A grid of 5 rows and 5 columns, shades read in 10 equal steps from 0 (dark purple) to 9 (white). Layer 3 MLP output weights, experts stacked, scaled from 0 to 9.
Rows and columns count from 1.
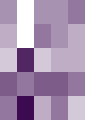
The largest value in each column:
7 9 7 6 7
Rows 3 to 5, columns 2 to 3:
1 7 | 4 3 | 0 6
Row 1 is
5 9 5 5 4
